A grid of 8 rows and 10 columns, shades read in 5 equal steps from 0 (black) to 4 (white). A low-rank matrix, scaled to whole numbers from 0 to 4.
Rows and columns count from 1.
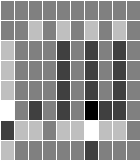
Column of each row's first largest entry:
1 3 1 1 1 1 7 1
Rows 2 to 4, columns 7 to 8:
3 2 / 1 2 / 1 2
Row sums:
20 24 18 18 18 16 27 20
